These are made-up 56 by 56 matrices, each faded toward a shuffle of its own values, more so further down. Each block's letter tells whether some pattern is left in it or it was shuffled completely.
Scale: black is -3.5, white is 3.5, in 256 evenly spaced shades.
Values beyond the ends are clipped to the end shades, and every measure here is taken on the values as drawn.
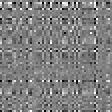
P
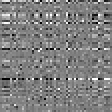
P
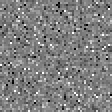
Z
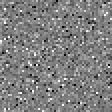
Z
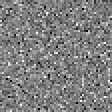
Z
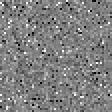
Z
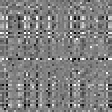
P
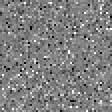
Z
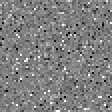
Z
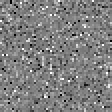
Z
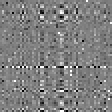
P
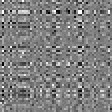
P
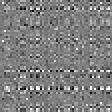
P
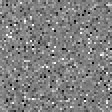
Z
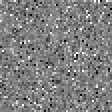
Z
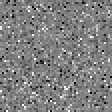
Z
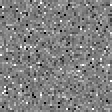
Z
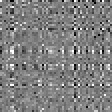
P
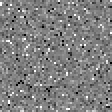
Z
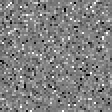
Z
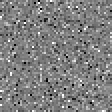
Z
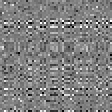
P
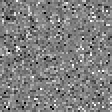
Z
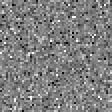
Z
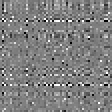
P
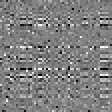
P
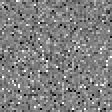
Z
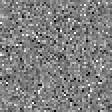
Z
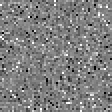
Z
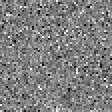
Z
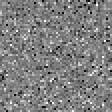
Z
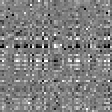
P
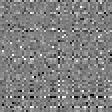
P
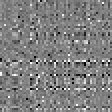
P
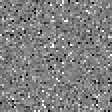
Z
